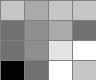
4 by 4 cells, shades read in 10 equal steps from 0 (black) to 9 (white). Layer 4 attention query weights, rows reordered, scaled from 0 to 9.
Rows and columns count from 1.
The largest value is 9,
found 2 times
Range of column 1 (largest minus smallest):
7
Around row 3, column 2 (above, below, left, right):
5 4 4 8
